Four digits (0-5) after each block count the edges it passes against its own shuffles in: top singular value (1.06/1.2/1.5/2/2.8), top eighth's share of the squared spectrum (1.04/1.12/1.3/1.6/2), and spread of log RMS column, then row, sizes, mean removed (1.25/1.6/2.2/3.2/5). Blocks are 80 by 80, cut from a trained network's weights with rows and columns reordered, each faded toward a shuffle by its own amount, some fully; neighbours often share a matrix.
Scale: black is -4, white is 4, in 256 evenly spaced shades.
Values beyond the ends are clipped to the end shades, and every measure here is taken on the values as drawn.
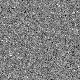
1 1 0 0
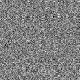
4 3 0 2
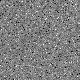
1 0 0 0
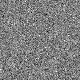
0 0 0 0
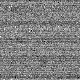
4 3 1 1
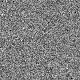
0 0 0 0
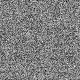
0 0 0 0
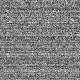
4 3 1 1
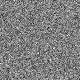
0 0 0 0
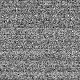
3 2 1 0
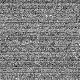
4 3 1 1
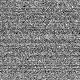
3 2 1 0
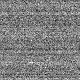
3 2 0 1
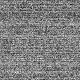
4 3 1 1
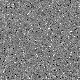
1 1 0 0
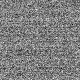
2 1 0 0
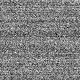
3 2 0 1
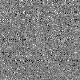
3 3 0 2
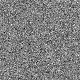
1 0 0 0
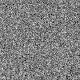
1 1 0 1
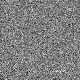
1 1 0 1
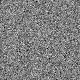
1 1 0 0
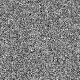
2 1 0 1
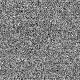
1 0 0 0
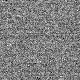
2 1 0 0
